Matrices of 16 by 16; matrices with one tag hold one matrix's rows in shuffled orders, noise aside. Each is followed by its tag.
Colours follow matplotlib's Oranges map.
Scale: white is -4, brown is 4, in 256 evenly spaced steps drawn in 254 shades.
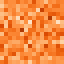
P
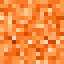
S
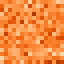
P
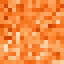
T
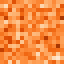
T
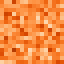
S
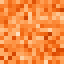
P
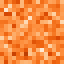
S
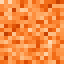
S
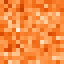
T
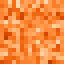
T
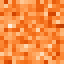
S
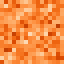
S
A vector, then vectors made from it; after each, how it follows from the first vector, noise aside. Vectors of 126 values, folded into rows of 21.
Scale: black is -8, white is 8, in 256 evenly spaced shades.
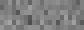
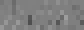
partly zeroed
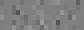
partly zeroed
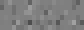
partly zeroed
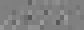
partly zeroed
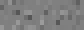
partly zeroed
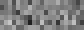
scaled up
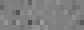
partly zeroed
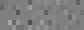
partly zeroed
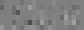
partly zeroed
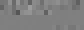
partly zeroed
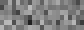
scaled up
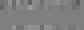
partly zeroed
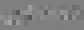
partly zeroed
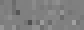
partly zeroed
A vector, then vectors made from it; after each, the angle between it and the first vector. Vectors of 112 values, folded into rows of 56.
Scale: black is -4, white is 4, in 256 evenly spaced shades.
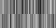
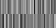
orthogonal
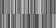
nearly opposite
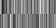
partly opposed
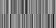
partly aligned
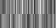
nearly opposite
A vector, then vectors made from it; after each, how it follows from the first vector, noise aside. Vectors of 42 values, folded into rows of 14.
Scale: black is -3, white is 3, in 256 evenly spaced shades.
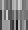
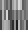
copied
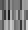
wrapped around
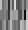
wrapped around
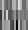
copied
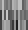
copied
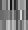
reversed
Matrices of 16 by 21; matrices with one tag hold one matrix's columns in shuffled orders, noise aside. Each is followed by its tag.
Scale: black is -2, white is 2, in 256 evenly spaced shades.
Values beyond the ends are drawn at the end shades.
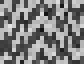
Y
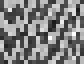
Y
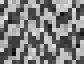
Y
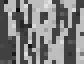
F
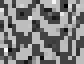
Y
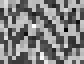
Y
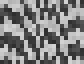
Y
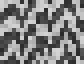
Y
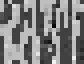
F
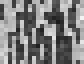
F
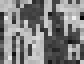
F
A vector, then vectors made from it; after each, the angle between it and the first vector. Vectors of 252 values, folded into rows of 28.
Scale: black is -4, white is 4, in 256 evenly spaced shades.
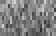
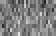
partly opposed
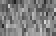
nearly opposite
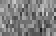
nearly parallel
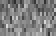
nearly opposite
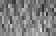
nearly opposite
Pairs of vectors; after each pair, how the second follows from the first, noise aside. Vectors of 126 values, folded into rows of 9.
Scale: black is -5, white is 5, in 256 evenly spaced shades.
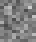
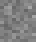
shrunk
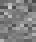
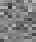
negated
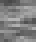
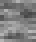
wrapped around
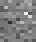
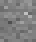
shrunk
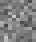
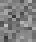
negated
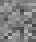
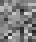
scaled up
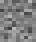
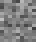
wrapped around
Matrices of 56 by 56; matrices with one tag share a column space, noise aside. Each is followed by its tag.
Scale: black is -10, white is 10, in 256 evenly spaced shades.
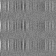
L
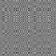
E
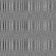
L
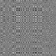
E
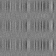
L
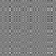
E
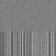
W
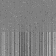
W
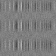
L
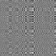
E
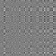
E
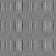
L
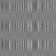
L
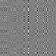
E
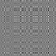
E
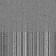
W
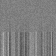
W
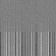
W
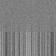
W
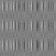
L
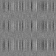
L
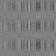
L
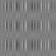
L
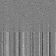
W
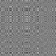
E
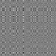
E
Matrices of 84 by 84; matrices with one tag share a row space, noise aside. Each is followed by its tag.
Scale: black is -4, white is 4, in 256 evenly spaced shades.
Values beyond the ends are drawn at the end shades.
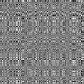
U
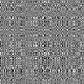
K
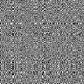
K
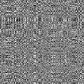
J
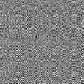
U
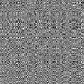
U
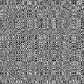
U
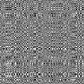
J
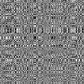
J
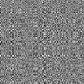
K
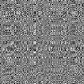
J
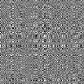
K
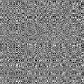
U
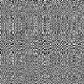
K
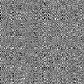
K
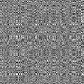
U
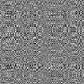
J
